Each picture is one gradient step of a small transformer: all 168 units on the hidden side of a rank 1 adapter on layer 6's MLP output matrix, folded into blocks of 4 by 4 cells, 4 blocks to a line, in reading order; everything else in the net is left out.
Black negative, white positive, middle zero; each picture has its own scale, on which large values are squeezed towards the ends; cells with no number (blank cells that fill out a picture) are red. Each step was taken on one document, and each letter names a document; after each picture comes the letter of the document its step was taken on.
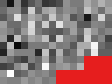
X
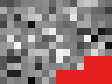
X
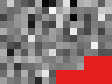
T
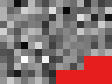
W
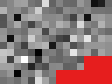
X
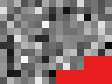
W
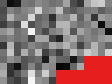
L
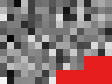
T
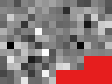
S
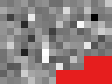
S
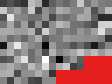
W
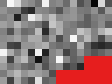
X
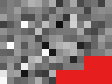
S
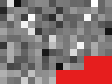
L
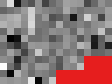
T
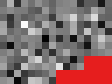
S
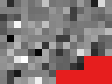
X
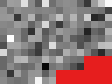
X
